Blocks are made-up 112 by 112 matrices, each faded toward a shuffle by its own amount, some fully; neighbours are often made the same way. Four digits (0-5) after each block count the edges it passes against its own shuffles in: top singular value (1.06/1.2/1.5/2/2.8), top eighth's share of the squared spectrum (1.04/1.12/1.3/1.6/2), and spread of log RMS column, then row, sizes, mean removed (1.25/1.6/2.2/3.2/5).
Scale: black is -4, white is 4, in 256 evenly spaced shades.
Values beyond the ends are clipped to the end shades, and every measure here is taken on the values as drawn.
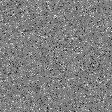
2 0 0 0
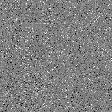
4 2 0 0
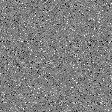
1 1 0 1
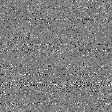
2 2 0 3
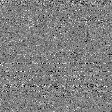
2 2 0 3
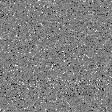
1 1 0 2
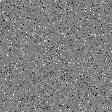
0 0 0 0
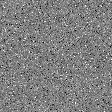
0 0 0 0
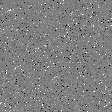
1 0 0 0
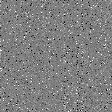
3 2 1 0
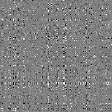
4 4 3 3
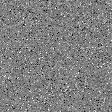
1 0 0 0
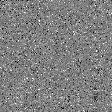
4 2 1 1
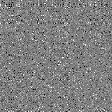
4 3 1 2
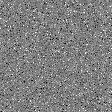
2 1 0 0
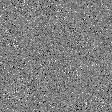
0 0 0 0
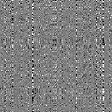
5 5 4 2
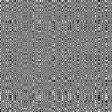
5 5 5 4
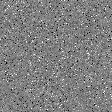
1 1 0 0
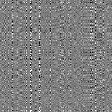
5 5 4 3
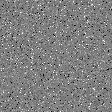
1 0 0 0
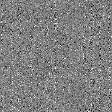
1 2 3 0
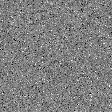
0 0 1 0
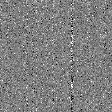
2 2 3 0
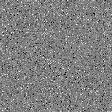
3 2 0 0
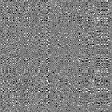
5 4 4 3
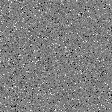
1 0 0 0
